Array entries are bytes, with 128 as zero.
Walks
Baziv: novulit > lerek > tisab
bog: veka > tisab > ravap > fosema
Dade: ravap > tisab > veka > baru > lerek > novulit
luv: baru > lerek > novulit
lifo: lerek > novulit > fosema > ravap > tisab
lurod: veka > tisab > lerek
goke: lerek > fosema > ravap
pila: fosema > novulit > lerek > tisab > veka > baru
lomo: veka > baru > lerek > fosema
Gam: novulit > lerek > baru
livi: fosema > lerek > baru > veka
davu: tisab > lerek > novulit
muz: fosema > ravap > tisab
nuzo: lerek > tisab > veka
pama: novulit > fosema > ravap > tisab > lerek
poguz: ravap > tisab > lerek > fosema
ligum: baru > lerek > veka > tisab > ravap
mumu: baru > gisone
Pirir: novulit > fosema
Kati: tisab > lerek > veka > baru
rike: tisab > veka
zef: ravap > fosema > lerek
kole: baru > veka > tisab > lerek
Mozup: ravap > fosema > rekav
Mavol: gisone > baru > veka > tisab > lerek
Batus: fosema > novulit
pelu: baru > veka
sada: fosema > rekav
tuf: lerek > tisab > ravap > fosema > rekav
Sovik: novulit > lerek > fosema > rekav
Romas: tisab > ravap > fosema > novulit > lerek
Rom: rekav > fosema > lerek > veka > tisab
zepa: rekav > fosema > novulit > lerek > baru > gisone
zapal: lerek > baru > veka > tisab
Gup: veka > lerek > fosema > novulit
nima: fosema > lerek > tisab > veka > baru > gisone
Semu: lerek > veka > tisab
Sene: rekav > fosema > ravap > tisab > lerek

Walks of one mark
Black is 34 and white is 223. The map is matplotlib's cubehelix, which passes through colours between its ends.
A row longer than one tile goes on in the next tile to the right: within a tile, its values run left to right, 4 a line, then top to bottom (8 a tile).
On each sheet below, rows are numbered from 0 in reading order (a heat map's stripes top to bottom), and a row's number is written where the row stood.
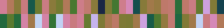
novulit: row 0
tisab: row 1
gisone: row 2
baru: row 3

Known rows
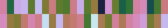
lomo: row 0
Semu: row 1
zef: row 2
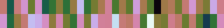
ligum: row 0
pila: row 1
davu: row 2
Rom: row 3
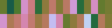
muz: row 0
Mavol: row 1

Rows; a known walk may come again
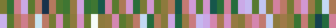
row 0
zapal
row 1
lifo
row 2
Mavol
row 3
ligum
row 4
lomo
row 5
zepa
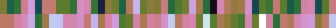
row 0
Mozup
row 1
Romas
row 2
livi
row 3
tuf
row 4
Baziv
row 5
zef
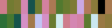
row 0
Pirir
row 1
Kati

